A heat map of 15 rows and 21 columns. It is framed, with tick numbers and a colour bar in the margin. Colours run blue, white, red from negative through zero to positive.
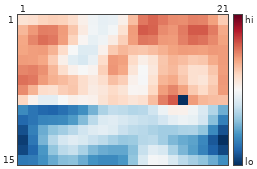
Calmest part: top right. Seam: horizontal, 60% of the way down, the top part higher. Ninth with the highest average: top right. Average level on the scale: 50%. Lone odd cells: 1, lower than its neighbours.
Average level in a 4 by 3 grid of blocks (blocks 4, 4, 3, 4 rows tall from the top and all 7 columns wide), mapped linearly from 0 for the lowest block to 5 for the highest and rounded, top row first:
445 | 434 | 022 | 010
